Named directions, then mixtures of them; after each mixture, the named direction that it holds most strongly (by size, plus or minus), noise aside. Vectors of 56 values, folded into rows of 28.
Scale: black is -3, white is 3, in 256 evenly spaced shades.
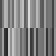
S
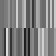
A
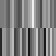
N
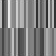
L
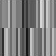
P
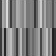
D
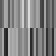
S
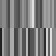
N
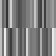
D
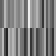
S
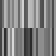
S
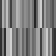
D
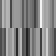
D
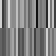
L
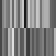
S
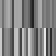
N
